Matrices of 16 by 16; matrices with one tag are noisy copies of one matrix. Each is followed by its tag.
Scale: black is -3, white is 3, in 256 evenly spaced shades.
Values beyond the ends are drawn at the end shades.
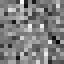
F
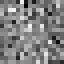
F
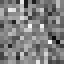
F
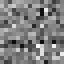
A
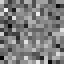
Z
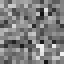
A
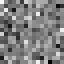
Z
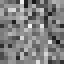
F
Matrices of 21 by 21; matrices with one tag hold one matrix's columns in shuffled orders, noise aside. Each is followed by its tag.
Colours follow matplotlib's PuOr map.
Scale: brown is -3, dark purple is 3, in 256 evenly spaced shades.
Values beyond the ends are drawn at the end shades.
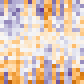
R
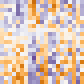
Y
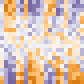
R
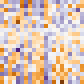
Y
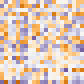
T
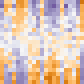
R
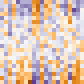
R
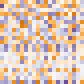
T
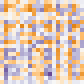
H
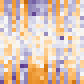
R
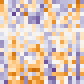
Y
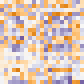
T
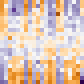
R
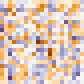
H
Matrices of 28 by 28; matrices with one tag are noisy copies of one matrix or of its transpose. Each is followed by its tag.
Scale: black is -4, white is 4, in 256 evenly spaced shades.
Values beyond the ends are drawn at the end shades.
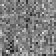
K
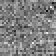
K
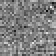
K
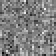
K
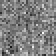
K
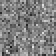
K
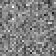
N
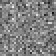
N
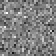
N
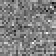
K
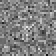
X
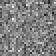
N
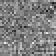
K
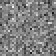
N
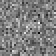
X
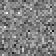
N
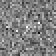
X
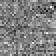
K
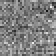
K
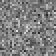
X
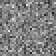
N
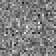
X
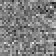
K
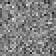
N
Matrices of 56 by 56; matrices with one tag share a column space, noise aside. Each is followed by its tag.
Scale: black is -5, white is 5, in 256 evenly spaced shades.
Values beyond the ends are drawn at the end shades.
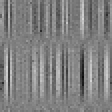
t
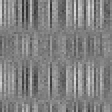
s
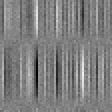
t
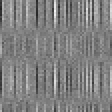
s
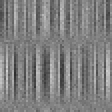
t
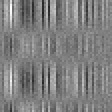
s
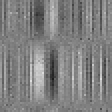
t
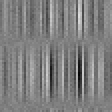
t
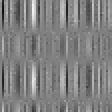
s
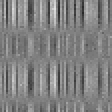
s
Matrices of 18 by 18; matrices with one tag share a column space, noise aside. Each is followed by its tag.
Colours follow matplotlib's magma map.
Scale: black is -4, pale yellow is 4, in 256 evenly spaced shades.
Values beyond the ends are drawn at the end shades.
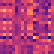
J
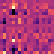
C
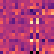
C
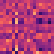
C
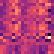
J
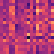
J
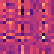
J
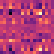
C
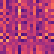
J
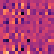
C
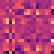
C
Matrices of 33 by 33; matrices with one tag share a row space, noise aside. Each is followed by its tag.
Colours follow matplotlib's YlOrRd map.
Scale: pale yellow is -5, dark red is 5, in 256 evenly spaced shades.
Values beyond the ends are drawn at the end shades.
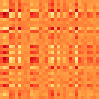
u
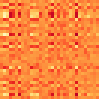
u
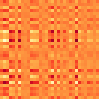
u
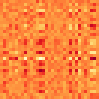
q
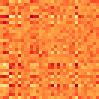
u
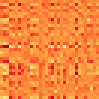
u
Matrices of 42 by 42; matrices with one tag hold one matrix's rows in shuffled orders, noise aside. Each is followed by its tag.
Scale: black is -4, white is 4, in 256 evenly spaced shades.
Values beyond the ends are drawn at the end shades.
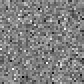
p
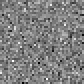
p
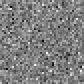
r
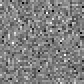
p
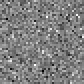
r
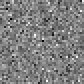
r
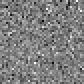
r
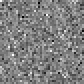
p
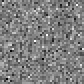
r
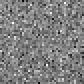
p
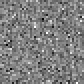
r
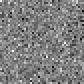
p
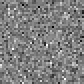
p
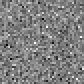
r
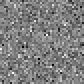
p
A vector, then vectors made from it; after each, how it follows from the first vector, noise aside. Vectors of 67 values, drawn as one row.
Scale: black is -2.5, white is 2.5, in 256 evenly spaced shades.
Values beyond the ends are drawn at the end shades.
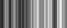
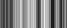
wrapped around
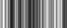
wrapped around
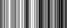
wrapped around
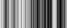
negated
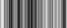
wrapped around
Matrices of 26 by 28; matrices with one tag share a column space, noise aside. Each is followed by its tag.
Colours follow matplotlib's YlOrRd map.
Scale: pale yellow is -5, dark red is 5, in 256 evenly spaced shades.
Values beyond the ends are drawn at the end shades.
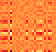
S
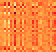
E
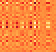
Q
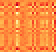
E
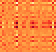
Q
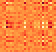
Q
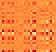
S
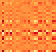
S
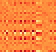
S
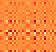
S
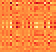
Q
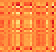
E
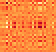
Q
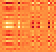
Q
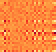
S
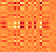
Q
